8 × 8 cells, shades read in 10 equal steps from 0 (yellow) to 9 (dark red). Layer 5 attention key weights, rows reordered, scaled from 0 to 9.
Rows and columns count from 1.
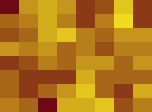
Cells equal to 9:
2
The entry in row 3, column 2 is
5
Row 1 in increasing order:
1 2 3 3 6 7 7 9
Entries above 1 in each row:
7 7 7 8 8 8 7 7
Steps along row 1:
down down up up down down up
